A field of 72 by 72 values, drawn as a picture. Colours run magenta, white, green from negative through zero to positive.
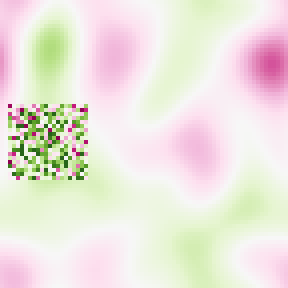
Ninth with the highest average: middle left. Histogram: heavy tails on both sides. Roughest part: middle left. Odd patch: rougher, in the middle left.
